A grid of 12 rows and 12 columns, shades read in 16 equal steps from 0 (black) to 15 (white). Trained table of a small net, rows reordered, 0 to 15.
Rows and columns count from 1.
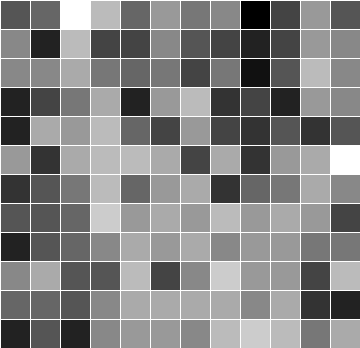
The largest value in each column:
9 10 15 12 11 10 11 12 12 11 11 15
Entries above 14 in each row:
1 0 0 0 0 1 0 0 0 0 0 0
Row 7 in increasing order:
3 3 5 6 6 7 7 8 9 10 10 11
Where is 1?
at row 3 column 9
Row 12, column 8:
11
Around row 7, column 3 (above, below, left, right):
10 6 5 11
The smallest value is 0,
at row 1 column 9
